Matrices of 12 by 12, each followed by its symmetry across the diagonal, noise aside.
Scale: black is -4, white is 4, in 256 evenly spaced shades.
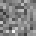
neither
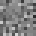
antisymmetric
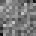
symmetric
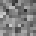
antisymmetric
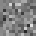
antisymmetric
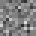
antisymmetric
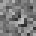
symmetric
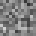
antisymmetric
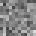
neither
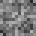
symmetric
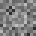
symmetric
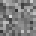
antisymmetric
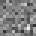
neither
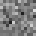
neither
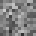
neither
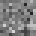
antisymmetric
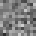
antisymmetric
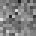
antisymmetric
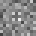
symmetric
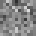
neither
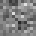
neither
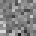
neither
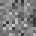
neither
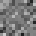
symmetric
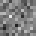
neither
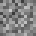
symmetric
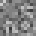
symmetric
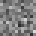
antisymmetric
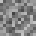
symmetric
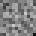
symmetric
